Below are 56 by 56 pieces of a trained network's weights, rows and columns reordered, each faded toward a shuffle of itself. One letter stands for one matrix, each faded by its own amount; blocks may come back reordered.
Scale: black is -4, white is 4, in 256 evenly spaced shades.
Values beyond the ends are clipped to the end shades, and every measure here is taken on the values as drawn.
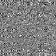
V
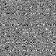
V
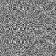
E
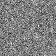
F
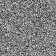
F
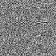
E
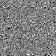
V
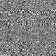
V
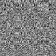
E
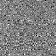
V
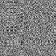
E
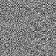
E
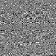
V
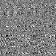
V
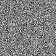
F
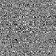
V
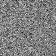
F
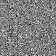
F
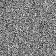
F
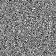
F
